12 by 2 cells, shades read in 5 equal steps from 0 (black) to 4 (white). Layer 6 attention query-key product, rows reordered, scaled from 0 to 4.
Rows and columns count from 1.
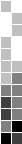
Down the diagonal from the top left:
3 3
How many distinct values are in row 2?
2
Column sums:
29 30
